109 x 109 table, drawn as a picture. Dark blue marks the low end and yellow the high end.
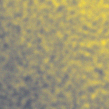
There is an overall slope up to the top right. The ninth with the lowest average is the bottom left. The top right is the ninth with the highest average. The field is mottled with small blotches.
